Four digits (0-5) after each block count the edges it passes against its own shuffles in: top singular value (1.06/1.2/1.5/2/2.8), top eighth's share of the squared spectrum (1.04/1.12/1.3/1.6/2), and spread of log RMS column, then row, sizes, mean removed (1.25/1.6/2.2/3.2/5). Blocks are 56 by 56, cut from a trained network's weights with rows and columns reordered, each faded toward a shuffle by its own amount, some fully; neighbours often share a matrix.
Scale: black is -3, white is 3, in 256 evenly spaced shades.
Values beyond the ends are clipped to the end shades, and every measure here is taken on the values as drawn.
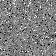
0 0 0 0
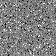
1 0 0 0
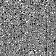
1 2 0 1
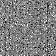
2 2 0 1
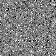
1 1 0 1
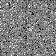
0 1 0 0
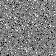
1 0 0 0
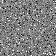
0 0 0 0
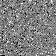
0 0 0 0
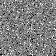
1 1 0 0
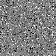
2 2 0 1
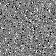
0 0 0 0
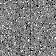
0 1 0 0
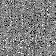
1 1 0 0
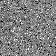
1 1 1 0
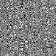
3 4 2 2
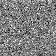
1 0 0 0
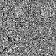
3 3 1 1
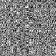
4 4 2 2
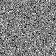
2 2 0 0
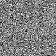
3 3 1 0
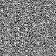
3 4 2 1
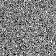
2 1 0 0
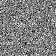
1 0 0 0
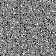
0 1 0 0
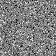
1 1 0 0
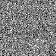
3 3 1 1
